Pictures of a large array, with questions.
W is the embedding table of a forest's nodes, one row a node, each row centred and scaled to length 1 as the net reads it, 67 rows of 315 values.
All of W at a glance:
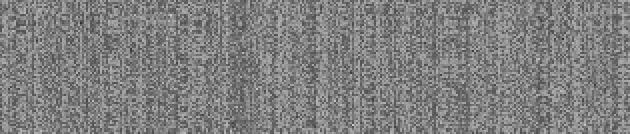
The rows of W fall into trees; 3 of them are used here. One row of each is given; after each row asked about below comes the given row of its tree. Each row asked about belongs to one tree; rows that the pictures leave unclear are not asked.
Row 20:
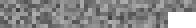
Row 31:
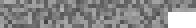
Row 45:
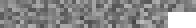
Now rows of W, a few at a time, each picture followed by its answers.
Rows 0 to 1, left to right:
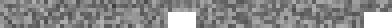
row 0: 31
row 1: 20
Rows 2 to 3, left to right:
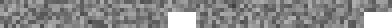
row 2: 45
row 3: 20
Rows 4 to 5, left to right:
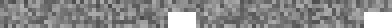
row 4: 45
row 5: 45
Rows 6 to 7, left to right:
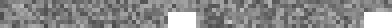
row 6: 45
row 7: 31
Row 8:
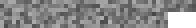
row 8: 20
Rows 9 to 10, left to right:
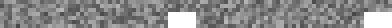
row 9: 20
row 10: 31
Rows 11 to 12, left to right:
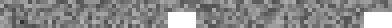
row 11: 31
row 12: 31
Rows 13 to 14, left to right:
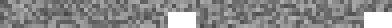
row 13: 45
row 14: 20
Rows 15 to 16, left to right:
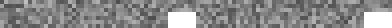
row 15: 31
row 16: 31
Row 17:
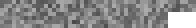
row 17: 20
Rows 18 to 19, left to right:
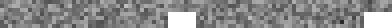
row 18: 45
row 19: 20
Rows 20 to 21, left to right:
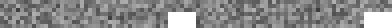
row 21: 45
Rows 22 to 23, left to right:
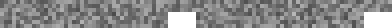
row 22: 20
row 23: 45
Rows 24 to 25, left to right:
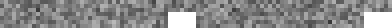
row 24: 20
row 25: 45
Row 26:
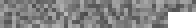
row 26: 20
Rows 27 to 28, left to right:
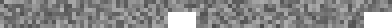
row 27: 31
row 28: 20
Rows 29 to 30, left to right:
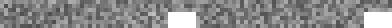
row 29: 31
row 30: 31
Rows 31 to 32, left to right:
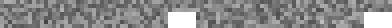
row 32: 45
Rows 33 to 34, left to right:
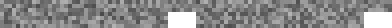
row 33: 20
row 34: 31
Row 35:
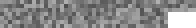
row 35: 31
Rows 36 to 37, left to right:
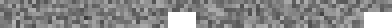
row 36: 20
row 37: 45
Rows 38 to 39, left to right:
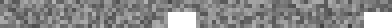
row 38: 31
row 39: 20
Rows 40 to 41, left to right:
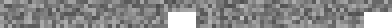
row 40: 31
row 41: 20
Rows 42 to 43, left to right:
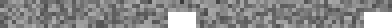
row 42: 45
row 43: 20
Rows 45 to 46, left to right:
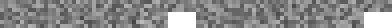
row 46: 45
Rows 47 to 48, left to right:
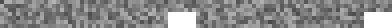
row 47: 31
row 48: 20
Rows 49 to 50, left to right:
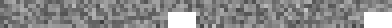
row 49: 45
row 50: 45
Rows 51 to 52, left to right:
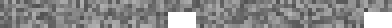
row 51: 20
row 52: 45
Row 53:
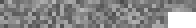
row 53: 31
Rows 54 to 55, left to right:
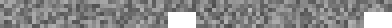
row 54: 20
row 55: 31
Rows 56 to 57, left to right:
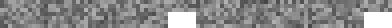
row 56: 45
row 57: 45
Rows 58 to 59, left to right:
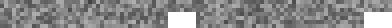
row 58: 20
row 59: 45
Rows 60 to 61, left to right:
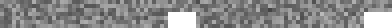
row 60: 20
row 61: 31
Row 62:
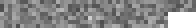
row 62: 20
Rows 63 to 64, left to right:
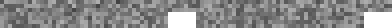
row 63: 31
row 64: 45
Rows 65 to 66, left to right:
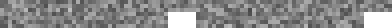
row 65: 45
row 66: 45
